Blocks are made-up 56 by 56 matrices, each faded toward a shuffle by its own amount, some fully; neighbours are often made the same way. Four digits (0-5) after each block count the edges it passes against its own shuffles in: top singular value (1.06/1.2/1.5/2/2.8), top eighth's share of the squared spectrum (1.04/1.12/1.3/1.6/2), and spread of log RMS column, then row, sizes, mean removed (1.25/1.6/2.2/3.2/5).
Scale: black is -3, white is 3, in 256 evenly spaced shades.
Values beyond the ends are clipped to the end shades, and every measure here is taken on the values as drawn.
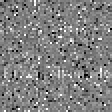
3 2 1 0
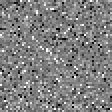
1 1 0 0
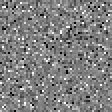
1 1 0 0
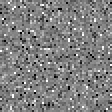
1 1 0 0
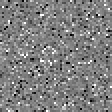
0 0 0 0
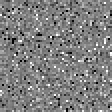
0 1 0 0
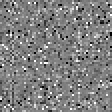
3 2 1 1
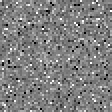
0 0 0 0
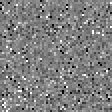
0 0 0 0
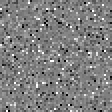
0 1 0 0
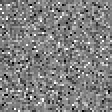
0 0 0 0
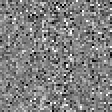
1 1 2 0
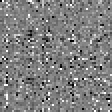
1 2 2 2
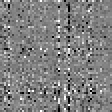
2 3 3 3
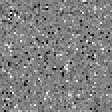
1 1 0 0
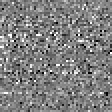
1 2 0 3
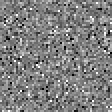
0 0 1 0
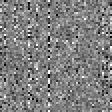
2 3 3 0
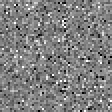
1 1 1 0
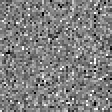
1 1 1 0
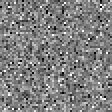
0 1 1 0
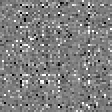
4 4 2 2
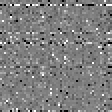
4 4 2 2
